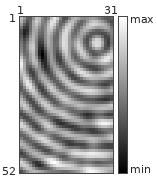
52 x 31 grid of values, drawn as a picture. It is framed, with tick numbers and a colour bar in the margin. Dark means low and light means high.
Lone odd cells: none. Slope: none. Ninth with the lowest average: top left. Rings: centred on the top right.
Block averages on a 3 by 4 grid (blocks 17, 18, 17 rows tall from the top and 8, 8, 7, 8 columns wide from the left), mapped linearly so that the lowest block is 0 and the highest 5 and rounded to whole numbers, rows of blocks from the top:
0 3 4 3
2 3 3 2
2 4 3 5
